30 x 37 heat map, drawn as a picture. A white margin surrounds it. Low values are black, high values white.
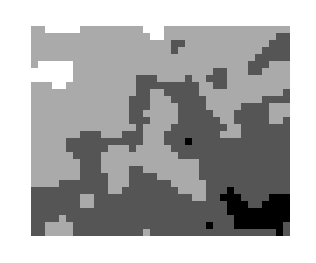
The field is mottled with small blotches. There is an overall slope up to the top left. The ninth with the lowest average is the bottom right. The ninth with the highest average is the top left.
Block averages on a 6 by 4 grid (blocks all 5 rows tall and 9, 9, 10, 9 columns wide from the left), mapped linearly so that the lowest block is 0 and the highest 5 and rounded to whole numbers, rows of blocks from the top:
4 4 4 3
5 4 3 4
4 3 3 3
3 3 2 2
3 2 3 1
2 2 2 0
